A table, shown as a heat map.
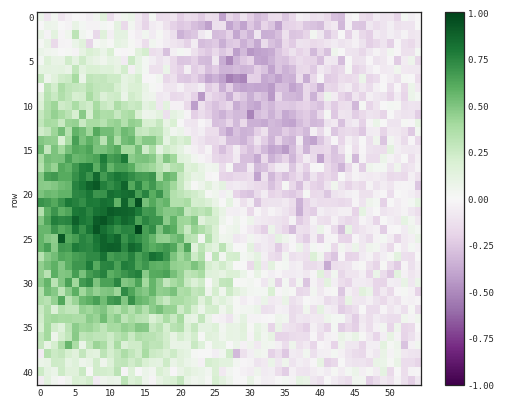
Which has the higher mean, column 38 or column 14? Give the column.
14
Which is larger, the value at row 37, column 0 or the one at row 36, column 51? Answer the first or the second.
the first
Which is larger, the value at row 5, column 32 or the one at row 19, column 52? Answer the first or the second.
the second
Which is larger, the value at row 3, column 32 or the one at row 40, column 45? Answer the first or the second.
the second
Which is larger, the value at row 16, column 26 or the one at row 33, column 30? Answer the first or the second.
the second
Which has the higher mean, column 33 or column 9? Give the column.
9
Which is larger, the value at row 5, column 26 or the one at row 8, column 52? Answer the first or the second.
the second
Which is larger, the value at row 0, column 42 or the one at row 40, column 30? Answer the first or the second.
the second
